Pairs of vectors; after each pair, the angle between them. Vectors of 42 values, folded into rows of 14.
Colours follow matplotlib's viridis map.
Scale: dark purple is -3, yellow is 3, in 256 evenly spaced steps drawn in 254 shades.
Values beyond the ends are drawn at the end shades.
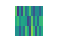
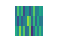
nearly opposite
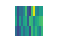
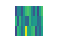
orthogonal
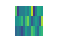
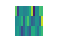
nearly parallel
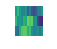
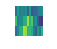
nearly parallel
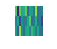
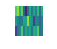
orthogonal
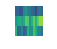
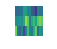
nearly parallel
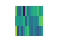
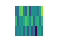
orthogonal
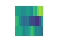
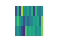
orthogonal
